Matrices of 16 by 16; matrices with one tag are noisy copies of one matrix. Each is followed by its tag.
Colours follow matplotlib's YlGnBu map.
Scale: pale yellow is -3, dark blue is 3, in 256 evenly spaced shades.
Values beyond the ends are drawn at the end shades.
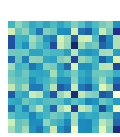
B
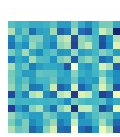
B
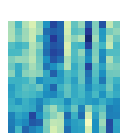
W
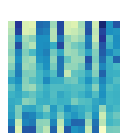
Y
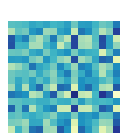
B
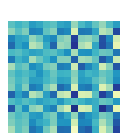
B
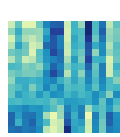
W
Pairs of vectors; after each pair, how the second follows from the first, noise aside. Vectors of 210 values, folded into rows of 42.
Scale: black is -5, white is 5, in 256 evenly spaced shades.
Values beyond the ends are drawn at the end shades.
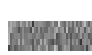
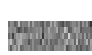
wrapped around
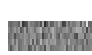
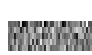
scaled up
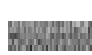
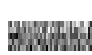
scaled up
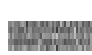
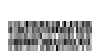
scaled up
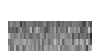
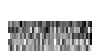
scaled up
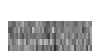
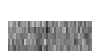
wrapped around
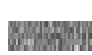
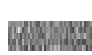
wrapped around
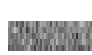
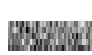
scaled up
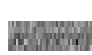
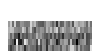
scaled up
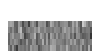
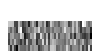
scaled up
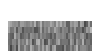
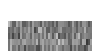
wrapped around
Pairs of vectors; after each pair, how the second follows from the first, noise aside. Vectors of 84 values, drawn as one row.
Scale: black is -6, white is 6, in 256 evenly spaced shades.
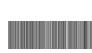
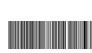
scaled up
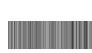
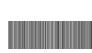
shuffled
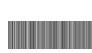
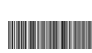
scaled up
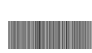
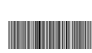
scaled up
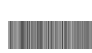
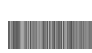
negated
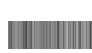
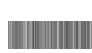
negated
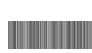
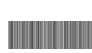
shuffled
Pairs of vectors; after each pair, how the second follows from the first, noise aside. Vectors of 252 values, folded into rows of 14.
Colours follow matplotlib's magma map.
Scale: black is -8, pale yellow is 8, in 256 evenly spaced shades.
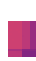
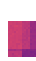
copied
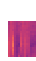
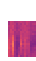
copied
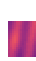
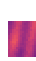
copied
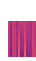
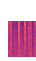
reversed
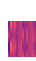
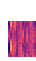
scaled up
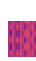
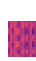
reversed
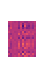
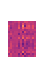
negated
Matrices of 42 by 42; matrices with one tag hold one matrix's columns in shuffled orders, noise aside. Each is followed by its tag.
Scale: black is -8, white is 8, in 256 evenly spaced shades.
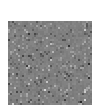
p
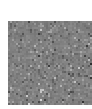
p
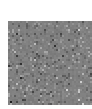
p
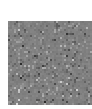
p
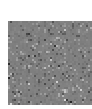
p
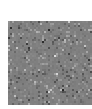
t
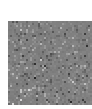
p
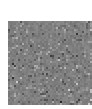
p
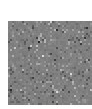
t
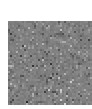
p
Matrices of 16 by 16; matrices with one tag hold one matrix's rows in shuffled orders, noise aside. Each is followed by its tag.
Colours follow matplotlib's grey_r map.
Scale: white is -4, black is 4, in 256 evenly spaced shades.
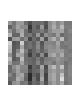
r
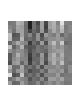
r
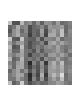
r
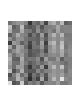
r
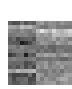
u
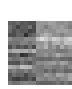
u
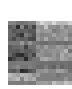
u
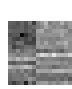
u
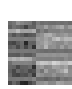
u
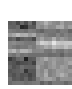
u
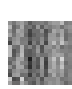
r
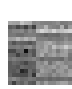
u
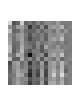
r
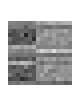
u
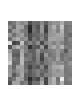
r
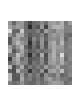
r
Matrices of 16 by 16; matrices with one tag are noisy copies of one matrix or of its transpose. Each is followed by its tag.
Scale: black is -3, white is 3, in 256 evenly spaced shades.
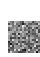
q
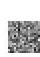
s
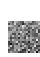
q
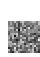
s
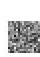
s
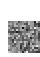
s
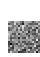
q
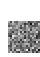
q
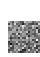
q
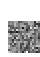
s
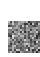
q
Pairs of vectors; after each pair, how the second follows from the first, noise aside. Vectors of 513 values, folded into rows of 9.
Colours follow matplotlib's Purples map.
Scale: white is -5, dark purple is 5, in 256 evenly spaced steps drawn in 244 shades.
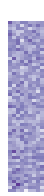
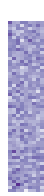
copied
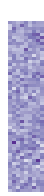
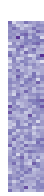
wrapped around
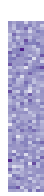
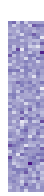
reversed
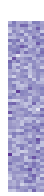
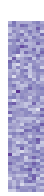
copied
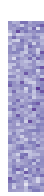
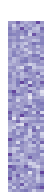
wrapped around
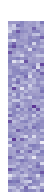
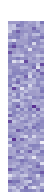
copied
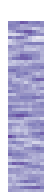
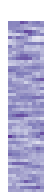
copied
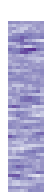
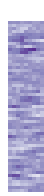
copied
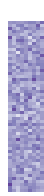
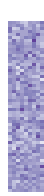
wrapped around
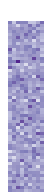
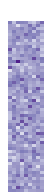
copied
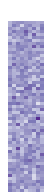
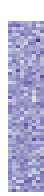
wrapped around
